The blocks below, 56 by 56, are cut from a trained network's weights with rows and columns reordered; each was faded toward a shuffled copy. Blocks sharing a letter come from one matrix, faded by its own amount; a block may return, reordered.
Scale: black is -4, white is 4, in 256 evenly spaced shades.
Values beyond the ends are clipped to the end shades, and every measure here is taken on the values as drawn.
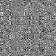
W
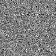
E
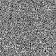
E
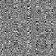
W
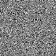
E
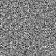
W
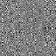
W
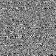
E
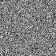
E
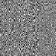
W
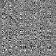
W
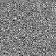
W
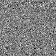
E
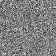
E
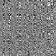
W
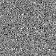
E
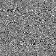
E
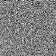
W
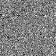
E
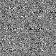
E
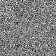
E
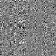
W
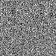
E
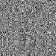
W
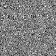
E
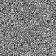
W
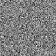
W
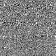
E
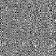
W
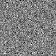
W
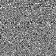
E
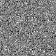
E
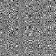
W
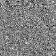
E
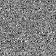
E
